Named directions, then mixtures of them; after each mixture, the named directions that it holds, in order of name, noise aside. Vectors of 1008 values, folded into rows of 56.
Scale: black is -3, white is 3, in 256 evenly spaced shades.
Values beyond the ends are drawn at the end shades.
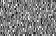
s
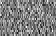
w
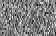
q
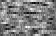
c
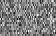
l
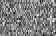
l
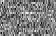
c, s, w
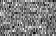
c, s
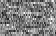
c, l, q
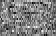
c, l, q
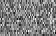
l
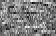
c, l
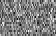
l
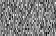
q, w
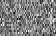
l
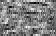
c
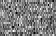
c, l, s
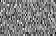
l, q, s
